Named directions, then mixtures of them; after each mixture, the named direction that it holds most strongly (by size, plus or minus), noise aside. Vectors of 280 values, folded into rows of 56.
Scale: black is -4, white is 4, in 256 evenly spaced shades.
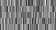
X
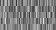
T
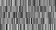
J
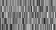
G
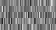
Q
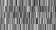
T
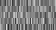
J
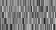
G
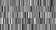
Q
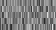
G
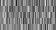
T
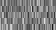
G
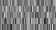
G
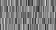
X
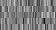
X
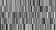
G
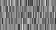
X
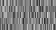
G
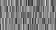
X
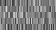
J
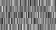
Q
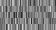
J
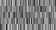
J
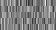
X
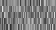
G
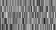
G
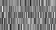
Q
